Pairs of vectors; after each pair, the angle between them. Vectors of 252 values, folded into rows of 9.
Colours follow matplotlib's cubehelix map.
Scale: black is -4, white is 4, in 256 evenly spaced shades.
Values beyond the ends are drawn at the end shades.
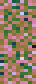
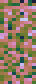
partly opposed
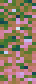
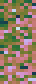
nearly parallel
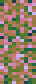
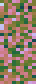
partly opposed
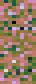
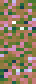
nearly opposite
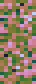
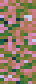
partly aligned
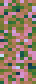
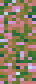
nearly opposite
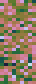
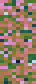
partly aligned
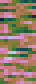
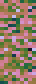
partly aligned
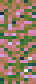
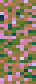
nearly opposite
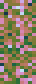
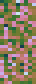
orthogonal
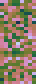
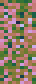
partly aligned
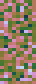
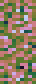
nearly opposite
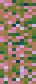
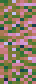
nearly opposite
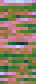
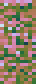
partly aligned
